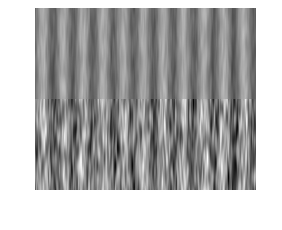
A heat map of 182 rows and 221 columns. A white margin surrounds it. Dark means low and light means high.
Seam: horizontal, 50% of the way down, the top part calmer. Slope: none. Histogram: bell-shaped. Stripes: upright, repeating 11 times.
